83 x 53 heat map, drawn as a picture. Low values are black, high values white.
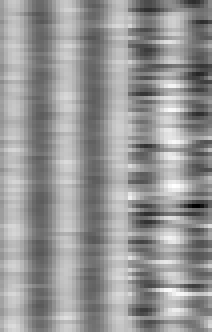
Seam: vertical, 60% of the way across, the left part calmer. Average level on the scale: 60%. Ninth with the lowest average: top right. Stripes: upright, repeating 4 times.
